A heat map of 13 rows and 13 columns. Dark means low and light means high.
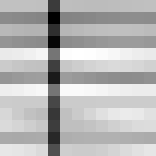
Average level on the scale: 70%. Ninth with the lowest average: top middle. Odd lines: column 5. Histogram: skewed, a long tail of low values.
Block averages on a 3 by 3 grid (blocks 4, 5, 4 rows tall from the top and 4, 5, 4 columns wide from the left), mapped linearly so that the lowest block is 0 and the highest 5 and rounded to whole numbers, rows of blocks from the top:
202 | 535 | 425
